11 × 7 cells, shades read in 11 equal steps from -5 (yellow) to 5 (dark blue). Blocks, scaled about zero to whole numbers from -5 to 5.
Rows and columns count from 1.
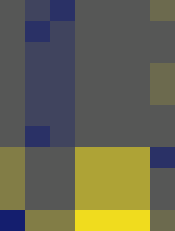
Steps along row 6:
up same down same same same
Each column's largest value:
5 4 4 2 2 2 4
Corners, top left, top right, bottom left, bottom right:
2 1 5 1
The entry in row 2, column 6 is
2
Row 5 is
2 3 3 2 2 2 1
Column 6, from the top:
2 2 2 2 2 2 2 -2 -2 -2 -5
